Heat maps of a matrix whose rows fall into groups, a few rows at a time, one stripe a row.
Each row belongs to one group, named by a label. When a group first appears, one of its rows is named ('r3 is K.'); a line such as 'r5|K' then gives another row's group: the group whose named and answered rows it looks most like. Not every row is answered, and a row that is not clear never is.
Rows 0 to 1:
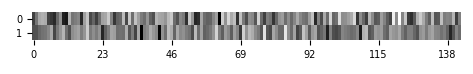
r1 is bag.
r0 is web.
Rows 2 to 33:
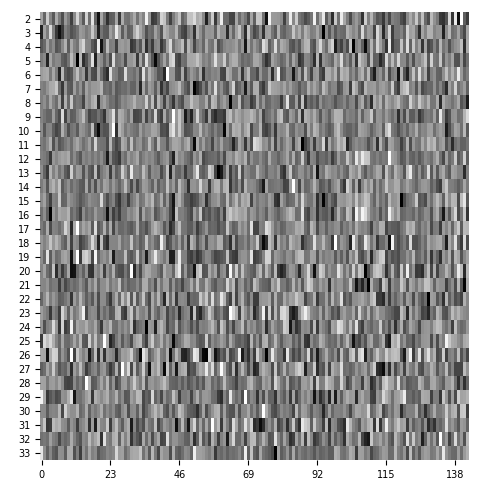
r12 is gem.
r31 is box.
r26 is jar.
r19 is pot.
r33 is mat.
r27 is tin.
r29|mat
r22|tin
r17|pot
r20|web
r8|jar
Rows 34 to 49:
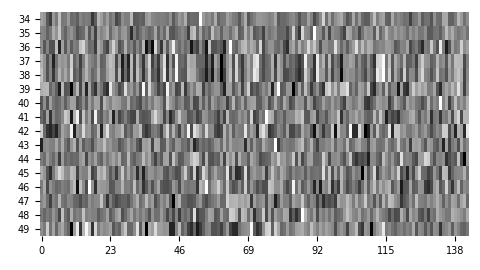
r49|pot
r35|box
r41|pot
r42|mat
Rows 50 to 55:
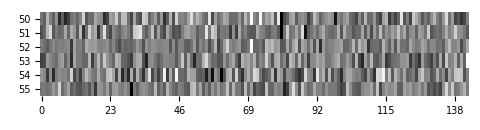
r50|bag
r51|jar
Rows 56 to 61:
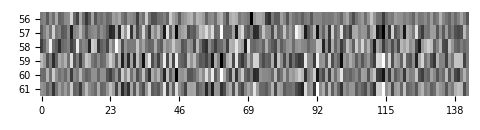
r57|tin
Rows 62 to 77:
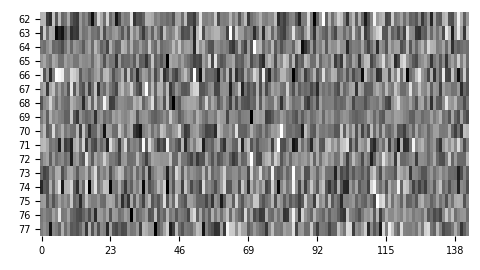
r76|box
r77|gem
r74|bag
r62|web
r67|jar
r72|pot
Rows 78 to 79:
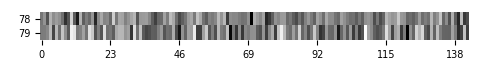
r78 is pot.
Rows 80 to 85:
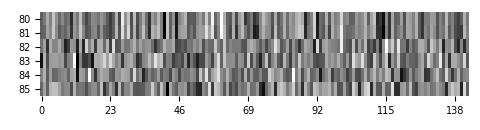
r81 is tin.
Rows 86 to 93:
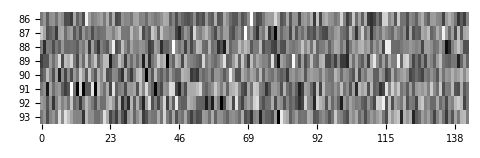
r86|pot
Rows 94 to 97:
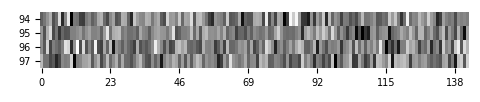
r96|pot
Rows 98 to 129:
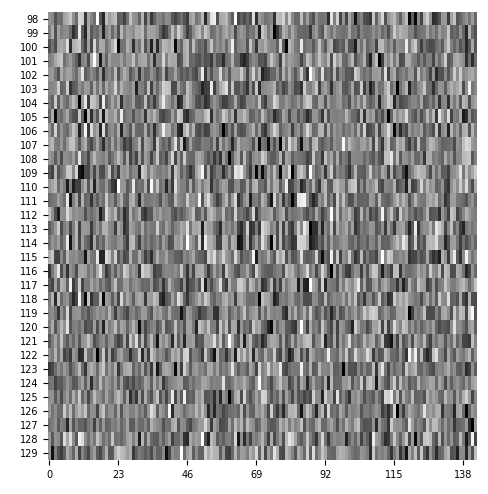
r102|box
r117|box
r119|gem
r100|bag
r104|pot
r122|web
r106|pot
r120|box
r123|bag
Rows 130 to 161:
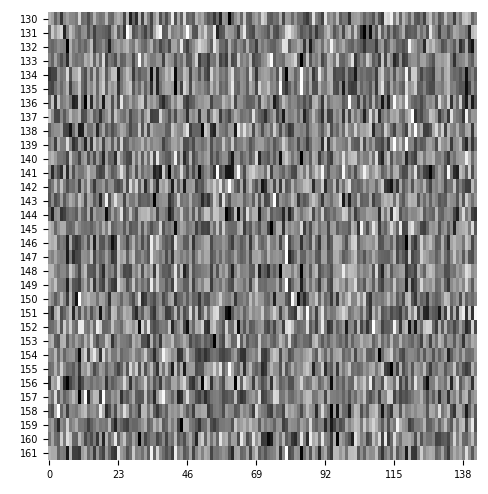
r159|gem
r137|mat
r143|mat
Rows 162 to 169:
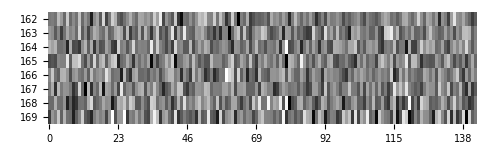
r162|jar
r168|bag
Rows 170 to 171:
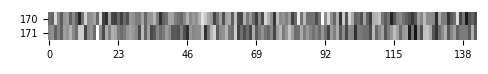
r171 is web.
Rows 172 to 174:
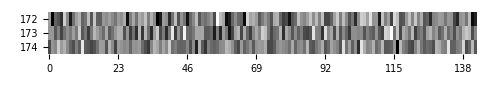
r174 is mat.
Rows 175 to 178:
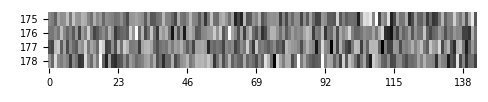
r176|tin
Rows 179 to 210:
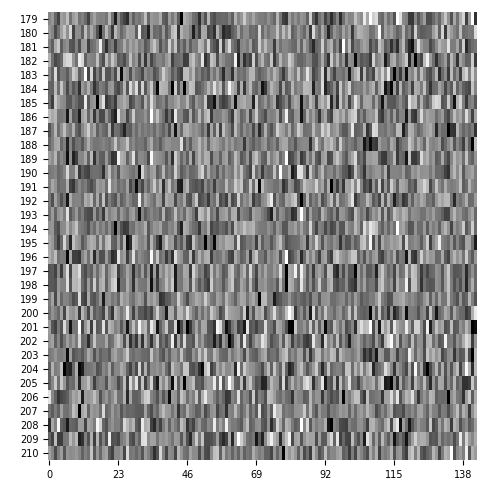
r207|pot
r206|mat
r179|gem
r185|web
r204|web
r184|tin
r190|box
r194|gem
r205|tin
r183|pot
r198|bag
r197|bag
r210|mat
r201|jar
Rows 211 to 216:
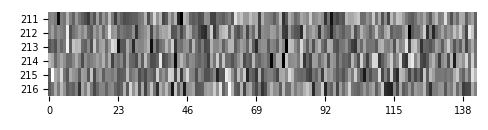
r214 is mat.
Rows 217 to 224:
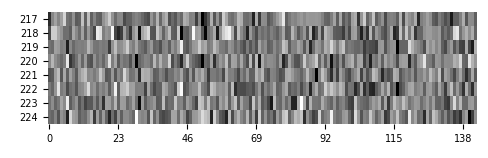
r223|box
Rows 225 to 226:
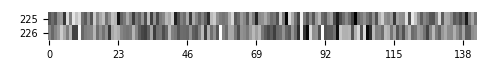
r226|box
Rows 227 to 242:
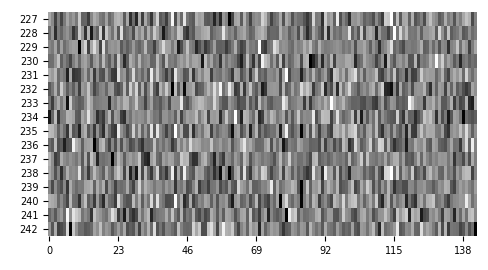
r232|tin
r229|pot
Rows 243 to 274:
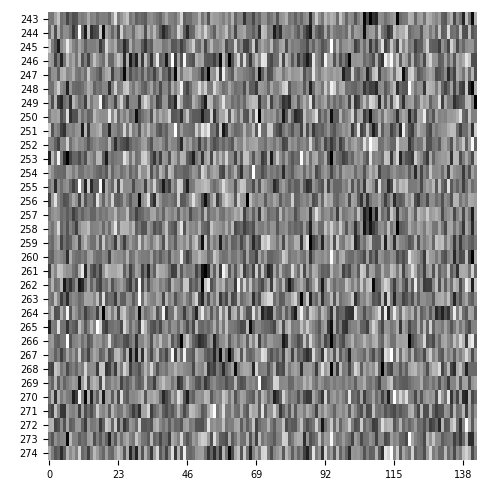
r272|web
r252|gem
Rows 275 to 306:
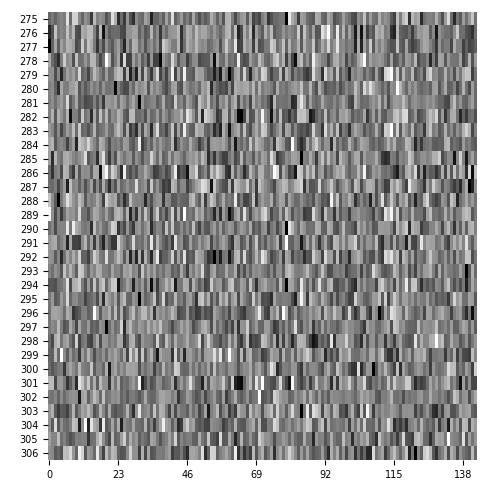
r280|gem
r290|bag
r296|pot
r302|pot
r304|pot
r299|tin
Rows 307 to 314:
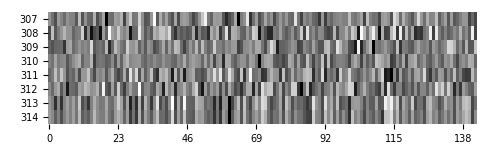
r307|jar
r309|mat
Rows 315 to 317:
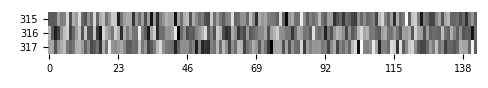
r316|jar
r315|bag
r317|mat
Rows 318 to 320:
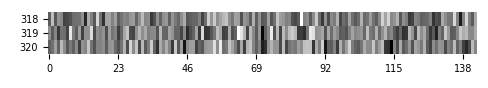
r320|tin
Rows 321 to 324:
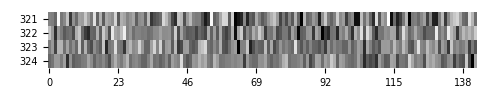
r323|jar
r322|mat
